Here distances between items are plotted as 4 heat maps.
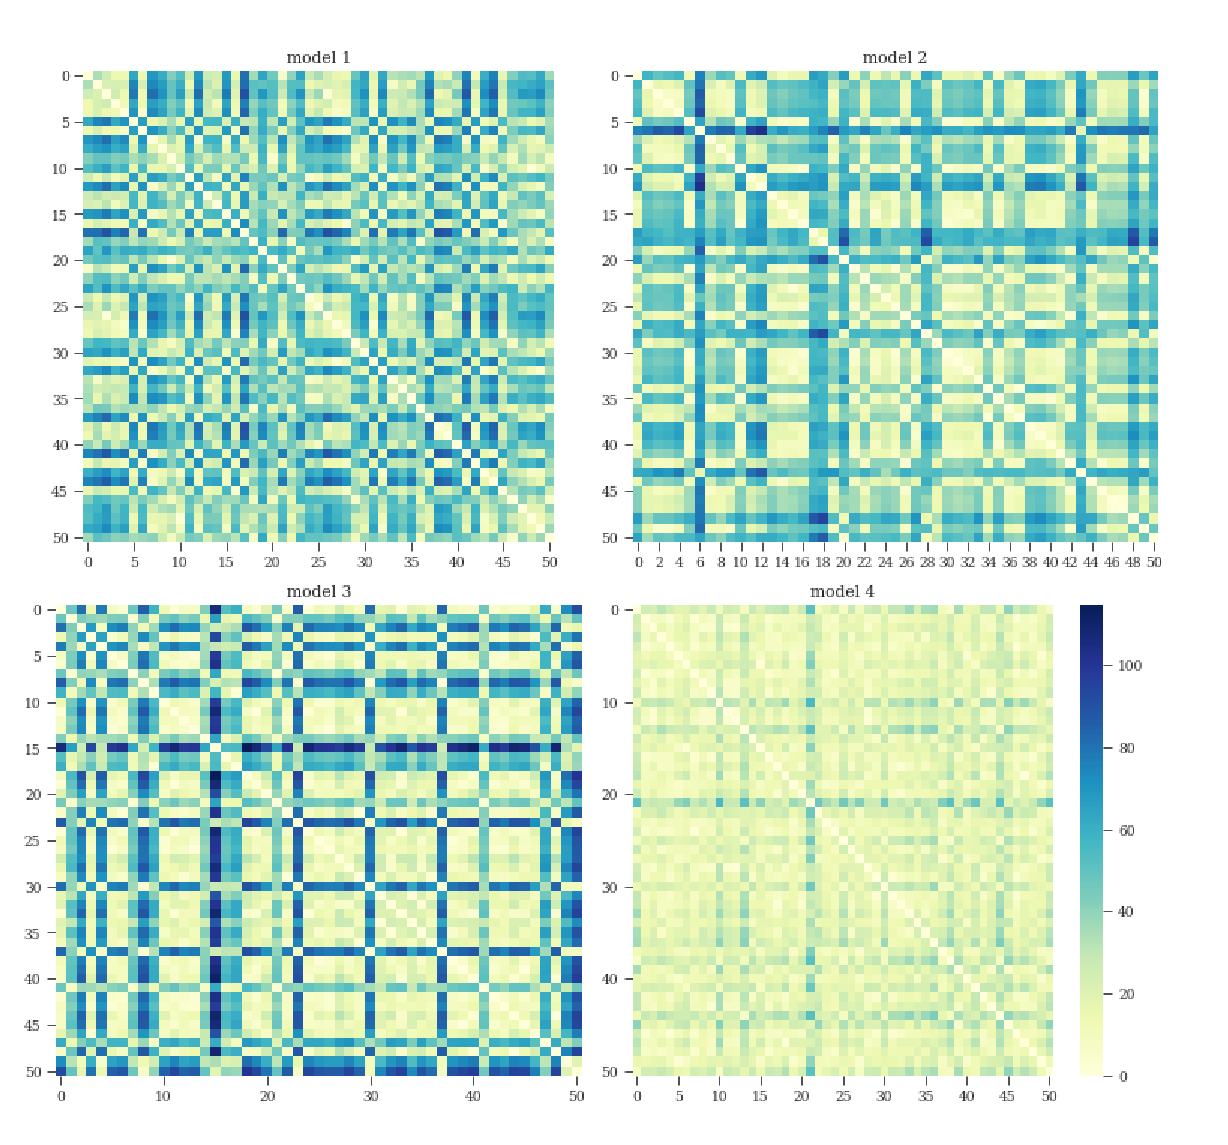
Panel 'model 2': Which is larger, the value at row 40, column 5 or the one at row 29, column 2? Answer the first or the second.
the second
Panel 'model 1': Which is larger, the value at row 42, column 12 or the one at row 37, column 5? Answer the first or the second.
the first
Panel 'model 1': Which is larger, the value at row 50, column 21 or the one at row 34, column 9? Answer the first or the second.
the first
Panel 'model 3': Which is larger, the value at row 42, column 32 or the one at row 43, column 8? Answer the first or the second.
the second
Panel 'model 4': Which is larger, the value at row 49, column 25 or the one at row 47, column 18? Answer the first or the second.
the first
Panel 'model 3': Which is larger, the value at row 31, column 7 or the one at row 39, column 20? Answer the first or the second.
the first
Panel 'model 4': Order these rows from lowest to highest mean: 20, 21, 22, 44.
20, 22, 44, 21
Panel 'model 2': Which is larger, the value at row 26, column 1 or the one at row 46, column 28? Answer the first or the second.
the second
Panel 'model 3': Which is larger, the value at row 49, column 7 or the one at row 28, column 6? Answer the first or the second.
the first
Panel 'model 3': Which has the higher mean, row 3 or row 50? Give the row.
50
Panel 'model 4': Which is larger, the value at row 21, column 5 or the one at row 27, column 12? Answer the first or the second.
the first
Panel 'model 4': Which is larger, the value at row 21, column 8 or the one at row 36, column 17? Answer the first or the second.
the first
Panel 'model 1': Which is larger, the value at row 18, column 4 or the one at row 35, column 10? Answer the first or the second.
the second
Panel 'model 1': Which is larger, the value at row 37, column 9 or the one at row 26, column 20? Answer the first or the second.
the second
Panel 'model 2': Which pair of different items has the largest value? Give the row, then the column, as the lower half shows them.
12, 6
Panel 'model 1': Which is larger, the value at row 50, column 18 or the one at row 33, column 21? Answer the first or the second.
the second
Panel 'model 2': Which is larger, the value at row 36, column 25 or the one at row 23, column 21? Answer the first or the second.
the first
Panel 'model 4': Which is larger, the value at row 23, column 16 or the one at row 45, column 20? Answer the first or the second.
the second
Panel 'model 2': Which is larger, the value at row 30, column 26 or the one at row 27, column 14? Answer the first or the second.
the first
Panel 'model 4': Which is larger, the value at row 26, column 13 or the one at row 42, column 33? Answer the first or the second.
the first
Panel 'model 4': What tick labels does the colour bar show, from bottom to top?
0, 20, 40, 60, 80, 100
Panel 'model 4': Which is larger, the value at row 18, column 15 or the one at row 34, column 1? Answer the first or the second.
the first
